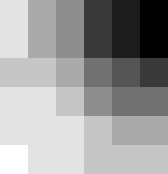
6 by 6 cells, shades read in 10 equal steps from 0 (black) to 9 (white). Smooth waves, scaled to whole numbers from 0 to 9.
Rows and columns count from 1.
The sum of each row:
22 22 29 36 43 46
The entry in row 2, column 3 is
5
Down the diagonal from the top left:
8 6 6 5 6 7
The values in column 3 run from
5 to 8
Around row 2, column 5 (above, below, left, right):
1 3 2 0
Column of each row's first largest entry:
1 1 1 1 1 1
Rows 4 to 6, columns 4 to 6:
5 4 4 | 7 6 6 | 7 7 7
